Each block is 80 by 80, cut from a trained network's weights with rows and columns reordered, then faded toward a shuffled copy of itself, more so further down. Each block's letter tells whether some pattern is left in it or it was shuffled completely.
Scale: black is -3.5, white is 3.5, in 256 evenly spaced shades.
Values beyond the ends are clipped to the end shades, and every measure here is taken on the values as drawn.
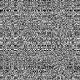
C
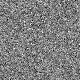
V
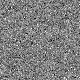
V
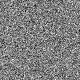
V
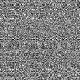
C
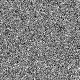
V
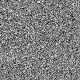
V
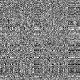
C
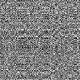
C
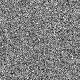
V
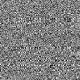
C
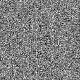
C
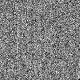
C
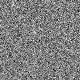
V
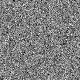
V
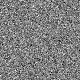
V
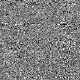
C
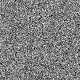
V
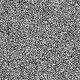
V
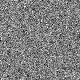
V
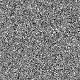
C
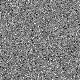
V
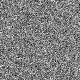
V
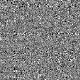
C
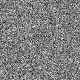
V
